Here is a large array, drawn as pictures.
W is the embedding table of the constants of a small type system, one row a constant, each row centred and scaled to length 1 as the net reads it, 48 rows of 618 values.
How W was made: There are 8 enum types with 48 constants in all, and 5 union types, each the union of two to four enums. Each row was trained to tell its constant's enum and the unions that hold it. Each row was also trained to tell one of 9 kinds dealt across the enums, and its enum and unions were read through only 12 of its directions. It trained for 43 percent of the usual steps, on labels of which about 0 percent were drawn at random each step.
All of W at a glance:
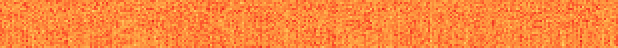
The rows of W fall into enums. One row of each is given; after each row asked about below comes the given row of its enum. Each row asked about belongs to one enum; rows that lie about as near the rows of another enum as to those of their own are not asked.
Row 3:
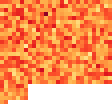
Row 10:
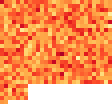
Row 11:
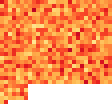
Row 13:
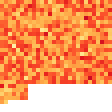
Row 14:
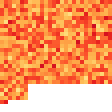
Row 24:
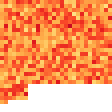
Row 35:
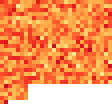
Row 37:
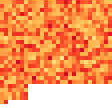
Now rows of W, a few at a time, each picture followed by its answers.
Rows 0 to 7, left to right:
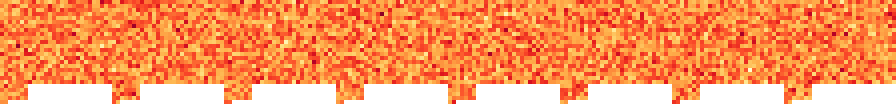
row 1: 10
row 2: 13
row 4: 37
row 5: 24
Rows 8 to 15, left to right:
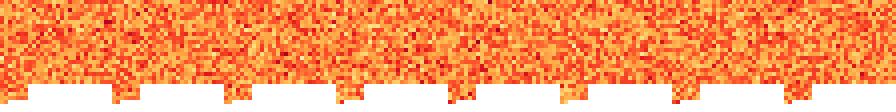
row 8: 3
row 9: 3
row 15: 24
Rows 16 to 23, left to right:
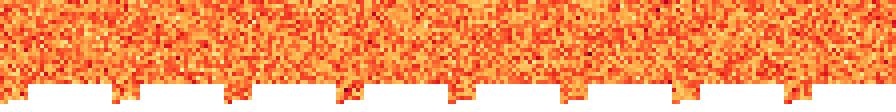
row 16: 11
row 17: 35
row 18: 24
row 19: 37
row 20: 14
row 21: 14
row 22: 13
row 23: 11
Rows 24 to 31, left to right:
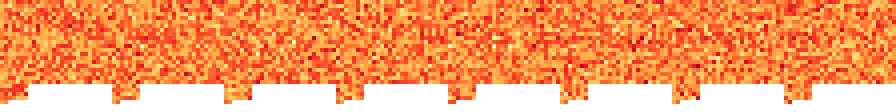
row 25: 14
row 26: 13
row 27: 14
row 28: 14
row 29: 3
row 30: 11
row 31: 11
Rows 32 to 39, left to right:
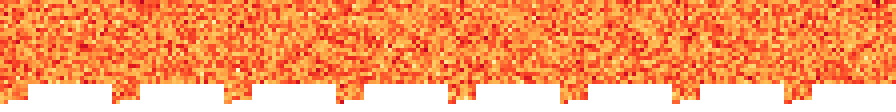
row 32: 3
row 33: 10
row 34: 13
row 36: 35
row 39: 13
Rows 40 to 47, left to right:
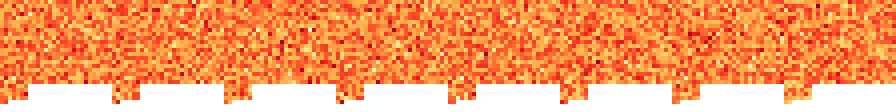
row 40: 37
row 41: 11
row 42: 10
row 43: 3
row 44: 37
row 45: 35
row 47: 13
